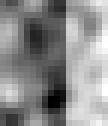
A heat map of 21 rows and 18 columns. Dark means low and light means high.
The ninth with the lowest average is the bottom middle. A vertical seam about 60% of the way across splits the table, and the right part is higher. Values change most from cell to cell in the bottom middle.
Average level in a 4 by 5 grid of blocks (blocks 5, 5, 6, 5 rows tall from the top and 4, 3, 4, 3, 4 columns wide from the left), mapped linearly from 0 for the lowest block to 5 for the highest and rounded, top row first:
22144 | 30145 | 32045 | 22055
